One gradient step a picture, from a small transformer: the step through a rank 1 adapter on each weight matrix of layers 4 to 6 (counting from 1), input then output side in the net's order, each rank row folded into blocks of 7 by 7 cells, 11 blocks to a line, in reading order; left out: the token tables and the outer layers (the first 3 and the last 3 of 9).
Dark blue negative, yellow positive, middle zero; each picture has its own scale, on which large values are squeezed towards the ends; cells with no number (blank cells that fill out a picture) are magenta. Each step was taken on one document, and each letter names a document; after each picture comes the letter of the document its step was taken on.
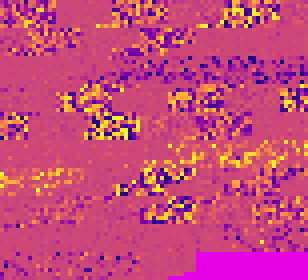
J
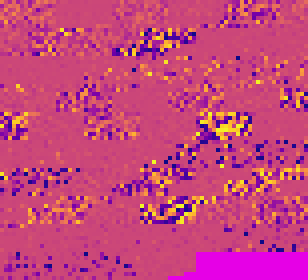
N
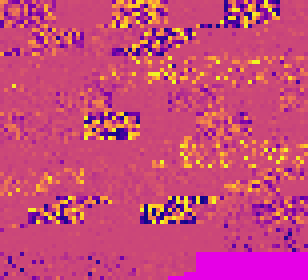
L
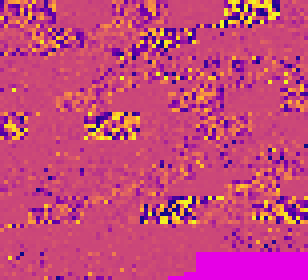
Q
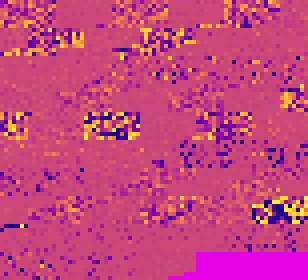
L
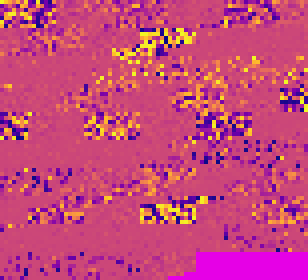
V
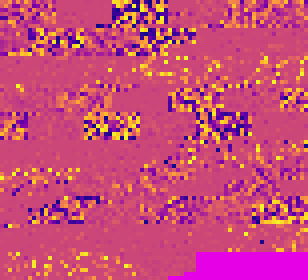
N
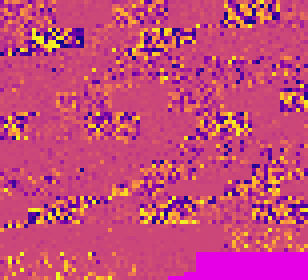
Q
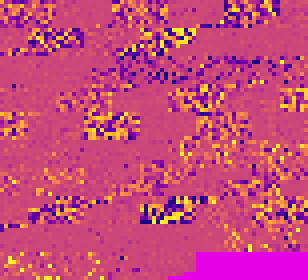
L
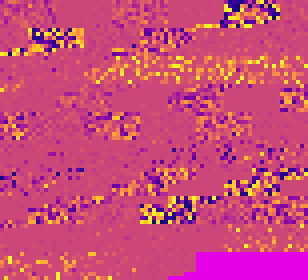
Q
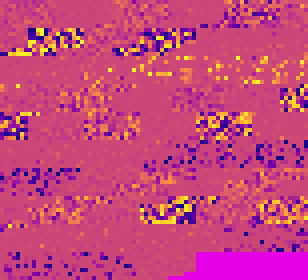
N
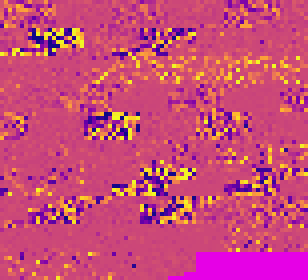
Q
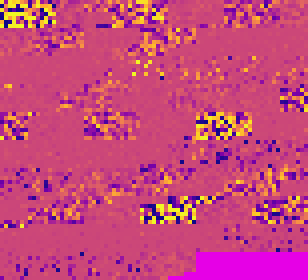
V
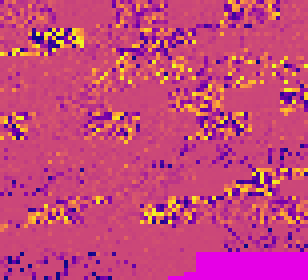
Q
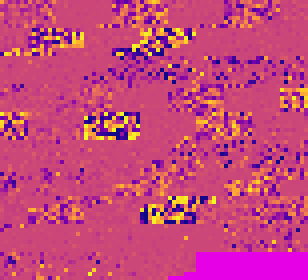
L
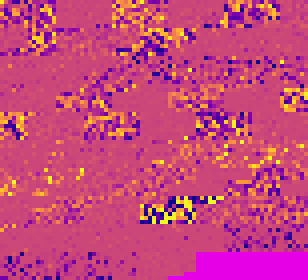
L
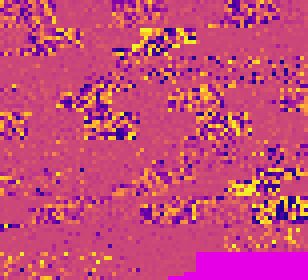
L
